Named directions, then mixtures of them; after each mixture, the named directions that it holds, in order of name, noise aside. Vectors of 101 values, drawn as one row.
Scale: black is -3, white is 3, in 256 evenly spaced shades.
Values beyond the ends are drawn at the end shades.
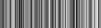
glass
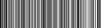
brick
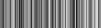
glass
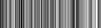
brick, glass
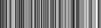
brick, glass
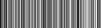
brick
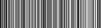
brick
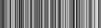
glass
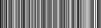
brick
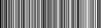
brick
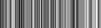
brick, glass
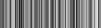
glass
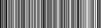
brick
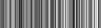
glass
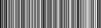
brick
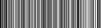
brick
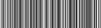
brick, glass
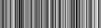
glass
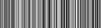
brick, glass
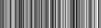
glass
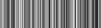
glass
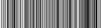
brick, glass
